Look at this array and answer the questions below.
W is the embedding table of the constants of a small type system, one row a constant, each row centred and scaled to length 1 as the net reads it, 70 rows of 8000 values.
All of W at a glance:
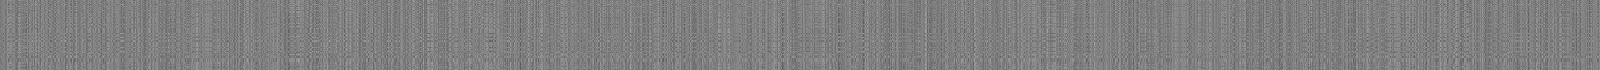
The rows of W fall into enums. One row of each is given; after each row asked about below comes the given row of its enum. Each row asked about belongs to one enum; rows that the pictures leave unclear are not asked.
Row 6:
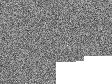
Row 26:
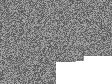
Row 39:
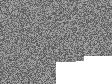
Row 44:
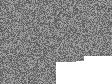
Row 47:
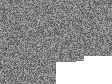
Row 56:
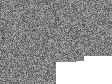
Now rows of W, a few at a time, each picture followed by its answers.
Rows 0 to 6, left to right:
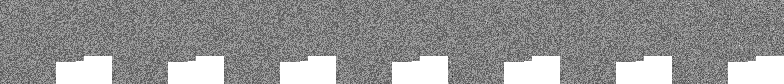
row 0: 39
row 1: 26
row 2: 44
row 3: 26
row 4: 47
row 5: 26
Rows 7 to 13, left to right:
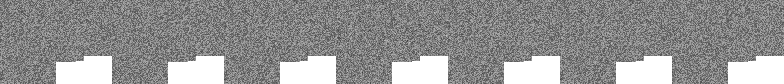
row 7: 26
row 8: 39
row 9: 26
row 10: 56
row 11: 26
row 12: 26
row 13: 44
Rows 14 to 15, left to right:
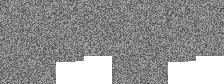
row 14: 39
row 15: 44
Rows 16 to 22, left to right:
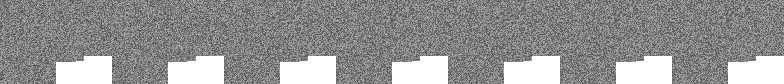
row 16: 26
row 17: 6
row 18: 39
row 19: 44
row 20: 39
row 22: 44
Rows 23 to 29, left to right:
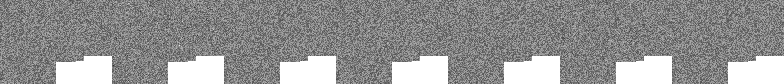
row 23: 26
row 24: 6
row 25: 44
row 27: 39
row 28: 56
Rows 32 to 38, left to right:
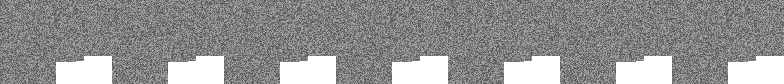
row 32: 44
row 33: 47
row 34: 39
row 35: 44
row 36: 26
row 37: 47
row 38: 44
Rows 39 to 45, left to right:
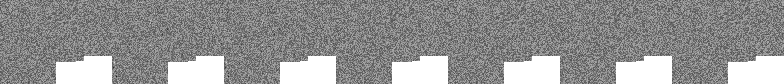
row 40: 47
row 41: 47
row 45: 39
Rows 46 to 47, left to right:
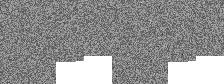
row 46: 39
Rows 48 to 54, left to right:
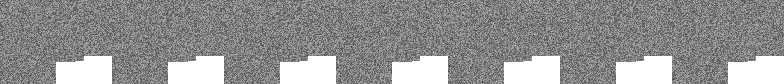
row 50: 39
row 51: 47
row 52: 6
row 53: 44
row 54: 26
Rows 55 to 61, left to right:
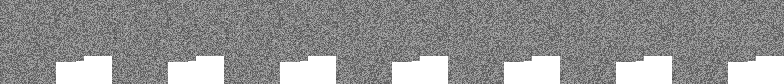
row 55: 44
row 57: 56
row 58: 26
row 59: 26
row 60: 26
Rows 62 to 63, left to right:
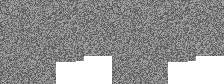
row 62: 39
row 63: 39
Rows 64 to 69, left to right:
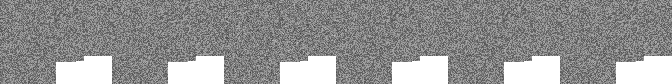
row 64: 44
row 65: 39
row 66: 56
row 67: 44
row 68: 44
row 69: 39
